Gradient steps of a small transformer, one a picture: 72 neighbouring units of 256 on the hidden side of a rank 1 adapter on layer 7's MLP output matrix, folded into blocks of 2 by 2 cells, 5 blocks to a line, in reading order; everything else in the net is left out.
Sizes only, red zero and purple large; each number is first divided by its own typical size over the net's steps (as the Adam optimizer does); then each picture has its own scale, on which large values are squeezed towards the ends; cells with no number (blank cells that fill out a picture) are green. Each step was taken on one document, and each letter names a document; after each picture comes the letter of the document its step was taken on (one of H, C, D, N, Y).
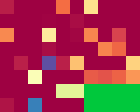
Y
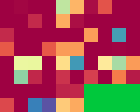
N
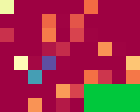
Y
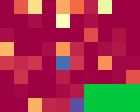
N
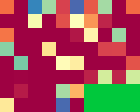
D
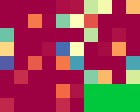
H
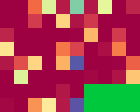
N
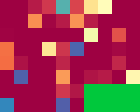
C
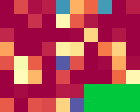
N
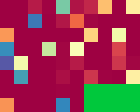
C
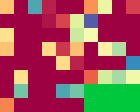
D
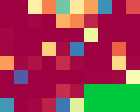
C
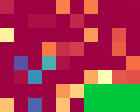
Y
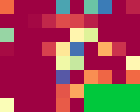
H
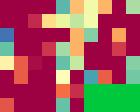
H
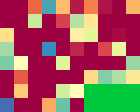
D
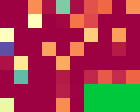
C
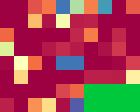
N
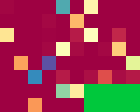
Y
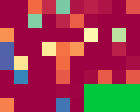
C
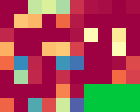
N
